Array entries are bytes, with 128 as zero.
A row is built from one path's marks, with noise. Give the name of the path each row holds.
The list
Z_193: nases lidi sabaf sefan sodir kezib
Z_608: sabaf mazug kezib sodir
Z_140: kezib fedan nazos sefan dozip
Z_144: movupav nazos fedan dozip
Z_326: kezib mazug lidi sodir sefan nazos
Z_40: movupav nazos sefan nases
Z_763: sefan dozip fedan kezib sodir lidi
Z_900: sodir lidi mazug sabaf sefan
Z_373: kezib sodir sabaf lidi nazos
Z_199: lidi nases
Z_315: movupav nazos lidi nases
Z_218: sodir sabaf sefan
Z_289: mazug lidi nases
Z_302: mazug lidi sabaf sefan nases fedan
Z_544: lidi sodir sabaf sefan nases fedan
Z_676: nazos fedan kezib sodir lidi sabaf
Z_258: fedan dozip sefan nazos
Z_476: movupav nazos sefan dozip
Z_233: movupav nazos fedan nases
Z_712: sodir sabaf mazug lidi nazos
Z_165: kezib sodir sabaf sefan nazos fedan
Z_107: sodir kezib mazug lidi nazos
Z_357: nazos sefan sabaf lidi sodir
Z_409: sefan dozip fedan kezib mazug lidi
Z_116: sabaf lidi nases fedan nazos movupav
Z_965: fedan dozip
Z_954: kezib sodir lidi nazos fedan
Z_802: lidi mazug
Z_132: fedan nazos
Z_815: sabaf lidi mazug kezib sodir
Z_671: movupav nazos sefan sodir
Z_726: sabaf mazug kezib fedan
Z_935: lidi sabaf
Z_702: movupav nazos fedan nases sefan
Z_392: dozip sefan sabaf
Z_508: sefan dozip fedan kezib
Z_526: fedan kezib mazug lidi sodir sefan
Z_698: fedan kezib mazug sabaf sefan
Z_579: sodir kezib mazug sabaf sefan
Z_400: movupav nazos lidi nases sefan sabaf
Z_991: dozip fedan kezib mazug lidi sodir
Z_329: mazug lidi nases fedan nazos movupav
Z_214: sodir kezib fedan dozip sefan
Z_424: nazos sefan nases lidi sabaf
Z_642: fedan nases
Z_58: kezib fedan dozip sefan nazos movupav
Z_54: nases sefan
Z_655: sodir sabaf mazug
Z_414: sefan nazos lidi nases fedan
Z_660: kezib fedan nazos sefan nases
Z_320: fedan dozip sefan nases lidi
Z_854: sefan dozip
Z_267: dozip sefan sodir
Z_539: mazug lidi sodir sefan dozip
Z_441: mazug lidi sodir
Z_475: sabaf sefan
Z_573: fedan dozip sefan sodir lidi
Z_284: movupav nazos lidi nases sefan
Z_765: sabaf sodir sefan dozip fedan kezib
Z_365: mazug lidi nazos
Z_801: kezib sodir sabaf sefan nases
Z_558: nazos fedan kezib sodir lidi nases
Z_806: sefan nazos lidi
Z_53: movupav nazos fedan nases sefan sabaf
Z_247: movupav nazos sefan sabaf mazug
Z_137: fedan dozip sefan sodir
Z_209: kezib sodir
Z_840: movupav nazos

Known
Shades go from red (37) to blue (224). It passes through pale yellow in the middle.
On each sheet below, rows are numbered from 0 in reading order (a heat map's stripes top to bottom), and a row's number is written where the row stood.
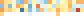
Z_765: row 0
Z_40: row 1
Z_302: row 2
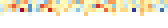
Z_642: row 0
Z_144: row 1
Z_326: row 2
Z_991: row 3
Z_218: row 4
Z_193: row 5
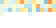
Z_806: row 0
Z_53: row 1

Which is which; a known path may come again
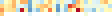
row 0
Z_302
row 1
Z_840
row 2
Z_144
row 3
Z_806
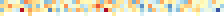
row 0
Z_558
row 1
Z_765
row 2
Z_53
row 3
Z_642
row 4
Z_676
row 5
Z_40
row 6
Z_476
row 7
Z_357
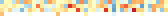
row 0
Z_326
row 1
Z_54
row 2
Z_991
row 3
Z_954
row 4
Z_233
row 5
Z_854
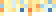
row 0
Z_218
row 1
Z_193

